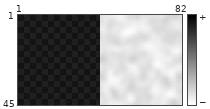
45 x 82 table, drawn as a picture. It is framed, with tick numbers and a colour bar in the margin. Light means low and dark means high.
The table splits into one row of 2 panels. Panel 1,1: very high, checkered, faint in contrast. Panel 1,2: very low, blotchy, faint in contrast.
